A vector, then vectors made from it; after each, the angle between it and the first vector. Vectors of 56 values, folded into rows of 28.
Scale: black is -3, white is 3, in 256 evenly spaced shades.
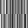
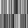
orthogonal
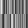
orthogonal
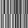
orthogonal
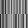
nearly opposite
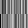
nearly opposite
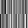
nearly opposite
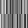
nearly parallel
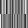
nearly parallel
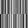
nearly opposite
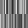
partly aligned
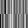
nearly opposite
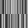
partly opposed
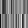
partly opposed
